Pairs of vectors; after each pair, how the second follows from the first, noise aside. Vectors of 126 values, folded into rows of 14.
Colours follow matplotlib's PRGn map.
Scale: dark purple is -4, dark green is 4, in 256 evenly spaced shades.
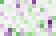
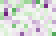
reversed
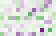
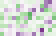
copied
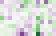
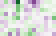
reversed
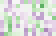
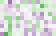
copied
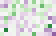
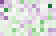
reversed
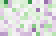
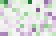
copied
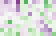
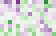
copied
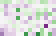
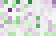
reversed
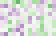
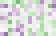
copied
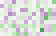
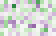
reversed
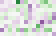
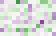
copied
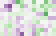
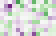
copied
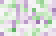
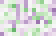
copied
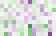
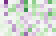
reversed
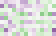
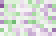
reversed
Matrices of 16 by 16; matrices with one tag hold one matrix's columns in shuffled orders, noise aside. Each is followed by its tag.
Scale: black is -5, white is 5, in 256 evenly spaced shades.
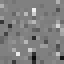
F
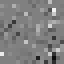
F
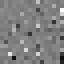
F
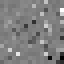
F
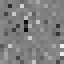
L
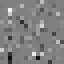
F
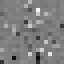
F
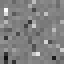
F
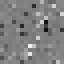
L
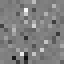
F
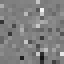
F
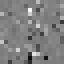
F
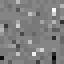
F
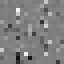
F
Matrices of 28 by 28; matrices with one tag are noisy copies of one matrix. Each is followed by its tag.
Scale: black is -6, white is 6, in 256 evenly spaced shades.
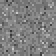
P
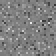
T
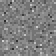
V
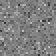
T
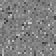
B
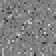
B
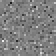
V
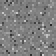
P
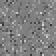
P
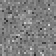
B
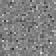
V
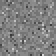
P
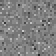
T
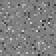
T
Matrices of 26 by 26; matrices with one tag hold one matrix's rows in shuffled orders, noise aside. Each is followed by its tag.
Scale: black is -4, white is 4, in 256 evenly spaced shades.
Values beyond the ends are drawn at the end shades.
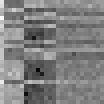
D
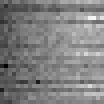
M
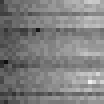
M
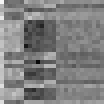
D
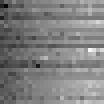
M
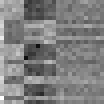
D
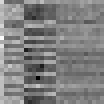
D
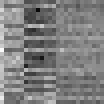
D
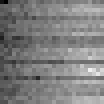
M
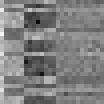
D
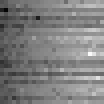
M
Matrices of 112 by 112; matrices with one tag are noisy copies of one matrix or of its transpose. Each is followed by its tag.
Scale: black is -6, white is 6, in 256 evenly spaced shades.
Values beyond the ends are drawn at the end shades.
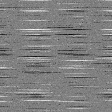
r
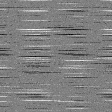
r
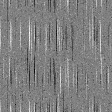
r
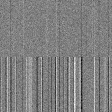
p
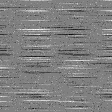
r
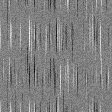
r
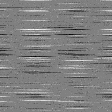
r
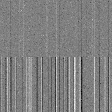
p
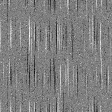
r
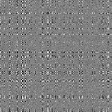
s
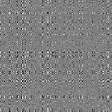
s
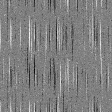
r
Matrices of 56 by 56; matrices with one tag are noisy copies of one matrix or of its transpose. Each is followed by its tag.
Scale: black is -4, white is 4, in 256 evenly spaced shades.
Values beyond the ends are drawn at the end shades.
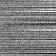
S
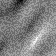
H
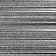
S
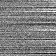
S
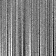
S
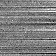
S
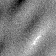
H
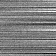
S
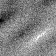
H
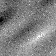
H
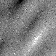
H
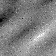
H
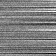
S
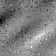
H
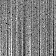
S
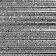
S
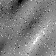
H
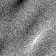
H
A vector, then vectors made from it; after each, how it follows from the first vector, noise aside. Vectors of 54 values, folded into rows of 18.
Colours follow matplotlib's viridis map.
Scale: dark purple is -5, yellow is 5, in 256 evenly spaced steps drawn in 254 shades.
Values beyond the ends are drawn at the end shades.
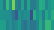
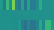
partly zeroed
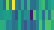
scaled up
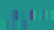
partly zeroed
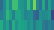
wrapped around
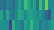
wrapped around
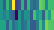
scaled up
